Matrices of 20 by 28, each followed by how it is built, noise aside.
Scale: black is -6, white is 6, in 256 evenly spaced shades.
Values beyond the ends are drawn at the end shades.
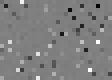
sparse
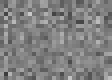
low rank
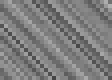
Toeplitz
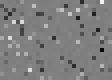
sparse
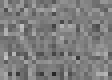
low rank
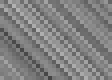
Toeplitz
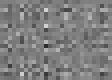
low rank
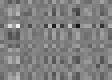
low rank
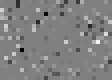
sparse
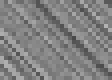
Toeplitz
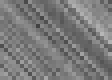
Toeplitz
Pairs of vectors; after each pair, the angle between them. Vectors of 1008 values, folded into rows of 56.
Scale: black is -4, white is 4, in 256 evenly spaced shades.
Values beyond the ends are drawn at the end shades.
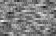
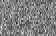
orthogonal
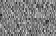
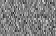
partly opposed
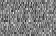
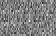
nearly parallel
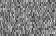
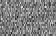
partly aligned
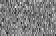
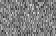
partly opposed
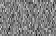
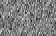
orthogonal
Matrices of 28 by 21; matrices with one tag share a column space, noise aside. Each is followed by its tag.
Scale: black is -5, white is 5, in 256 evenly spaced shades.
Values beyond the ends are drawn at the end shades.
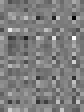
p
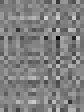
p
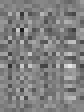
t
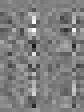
t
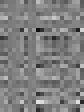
p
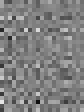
p
